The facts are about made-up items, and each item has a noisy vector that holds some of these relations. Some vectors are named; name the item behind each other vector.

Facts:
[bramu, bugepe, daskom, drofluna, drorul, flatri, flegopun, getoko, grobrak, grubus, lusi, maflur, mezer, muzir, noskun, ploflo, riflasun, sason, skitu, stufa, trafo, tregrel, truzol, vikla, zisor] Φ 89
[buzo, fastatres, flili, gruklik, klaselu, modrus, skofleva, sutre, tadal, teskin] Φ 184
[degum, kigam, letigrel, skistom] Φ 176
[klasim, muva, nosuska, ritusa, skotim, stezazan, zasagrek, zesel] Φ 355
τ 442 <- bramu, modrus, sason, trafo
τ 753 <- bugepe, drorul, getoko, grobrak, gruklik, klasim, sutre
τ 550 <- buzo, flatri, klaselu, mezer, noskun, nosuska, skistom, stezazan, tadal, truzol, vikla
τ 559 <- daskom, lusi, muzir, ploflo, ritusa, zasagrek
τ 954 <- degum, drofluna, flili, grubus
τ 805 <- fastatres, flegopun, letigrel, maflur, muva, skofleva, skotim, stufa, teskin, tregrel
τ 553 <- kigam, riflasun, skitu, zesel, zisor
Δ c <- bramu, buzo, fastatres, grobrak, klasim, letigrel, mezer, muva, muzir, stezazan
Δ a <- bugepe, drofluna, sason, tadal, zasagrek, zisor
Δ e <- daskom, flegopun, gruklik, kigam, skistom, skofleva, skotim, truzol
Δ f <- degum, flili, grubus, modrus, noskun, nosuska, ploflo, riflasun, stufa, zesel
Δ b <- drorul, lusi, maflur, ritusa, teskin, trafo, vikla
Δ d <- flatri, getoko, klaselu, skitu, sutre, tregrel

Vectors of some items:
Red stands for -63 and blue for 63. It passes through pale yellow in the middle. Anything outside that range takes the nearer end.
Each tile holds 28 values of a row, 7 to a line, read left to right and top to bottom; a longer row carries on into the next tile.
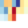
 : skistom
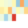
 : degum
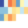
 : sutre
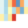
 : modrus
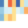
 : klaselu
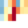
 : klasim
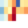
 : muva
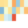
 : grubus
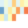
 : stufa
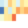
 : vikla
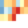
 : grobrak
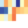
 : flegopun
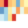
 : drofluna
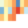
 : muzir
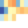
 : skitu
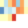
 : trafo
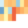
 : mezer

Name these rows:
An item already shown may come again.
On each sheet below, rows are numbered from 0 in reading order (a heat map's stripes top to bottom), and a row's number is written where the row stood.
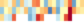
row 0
grubus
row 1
tadal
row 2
klasim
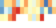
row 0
grobrak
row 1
flili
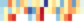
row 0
teskin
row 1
skotim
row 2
ritusa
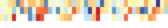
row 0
flili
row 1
zasagrek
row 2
lusi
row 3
kigam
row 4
riflasun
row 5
daskom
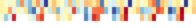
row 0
degum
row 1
skofleva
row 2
ploflo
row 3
zasagrek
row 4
skotim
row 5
bramu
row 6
skotim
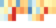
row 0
letigrel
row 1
drorul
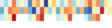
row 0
zesel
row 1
gruklik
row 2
nosuska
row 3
sason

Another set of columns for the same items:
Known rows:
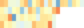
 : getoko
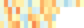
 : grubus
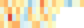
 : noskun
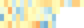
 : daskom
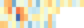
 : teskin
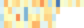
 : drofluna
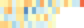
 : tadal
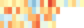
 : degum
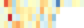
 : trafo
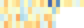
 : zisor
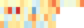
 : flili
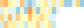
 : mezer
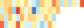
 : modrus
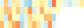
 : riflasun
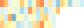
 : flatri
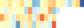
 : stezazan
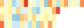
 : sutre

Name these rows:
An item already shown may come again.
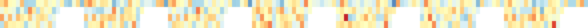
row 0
mezer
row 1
bramu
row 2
mezer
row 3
riflasun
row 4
drorul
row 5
lusi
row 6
grobrak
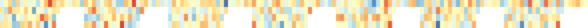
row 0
skotim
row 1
skistom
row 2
drofluna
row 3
klaselu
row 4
klasim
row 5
ritusa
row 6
zasagrek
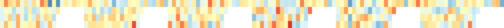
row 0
sason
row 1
grobrak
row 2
ploflo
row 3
kigam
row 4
gruklik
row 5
muzir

